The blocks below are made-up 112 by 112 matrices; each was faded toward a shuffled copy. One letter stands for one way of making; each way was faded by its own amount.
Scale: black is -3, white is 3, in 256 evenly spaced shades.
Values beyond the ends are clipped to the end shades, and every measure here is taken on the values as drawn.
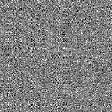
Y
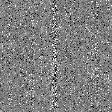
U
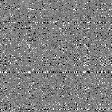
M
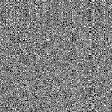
Y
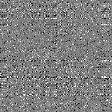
M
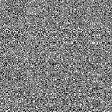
Y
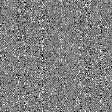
U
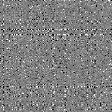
M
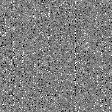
U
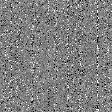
U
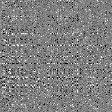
M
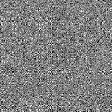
Y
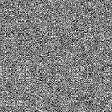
Y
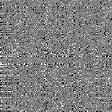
M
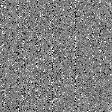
U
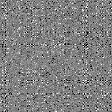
M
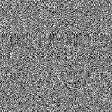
Y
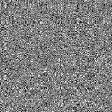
Y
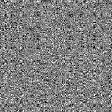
Y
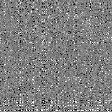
M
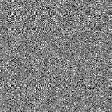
Y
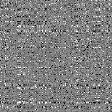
M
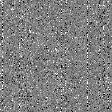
U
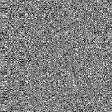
Y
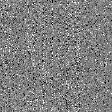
U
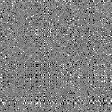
M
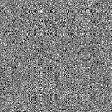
Y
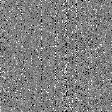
U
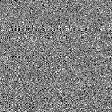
Y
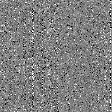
U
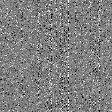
U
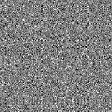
Y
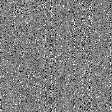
U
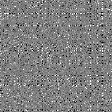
M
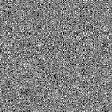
Y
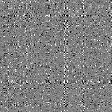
M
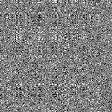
Y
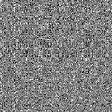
Y
